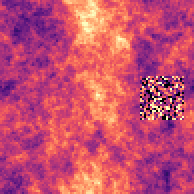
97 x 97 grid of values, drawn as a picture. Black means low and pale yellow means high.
The field is mottled with small blotches. The top left is the ninth with the lowest average. No regular stripes run through it. An odd patch, rougher than its surroundings, sits in the middle right. No overall slope runs across the table. No single row or column stands out from its neighbours. The top middle is the ninth with the highest average. The middle right is the roughest part.
